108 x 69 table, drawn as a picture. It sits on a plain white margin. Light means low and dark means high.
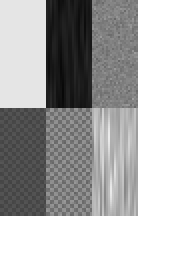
The table splits into 2 rows of 3 panels. Panel 1,1: very low, flat. Panel 1,2: very high, streaked downward, faint in contrast. Panel 1,3: middling, fine-grained, faint in contrast. Panel 2,1: high, checkered, faint in contrast. Panel 2,2: middling, checkered. Panel 2,3: low, streaked downward.
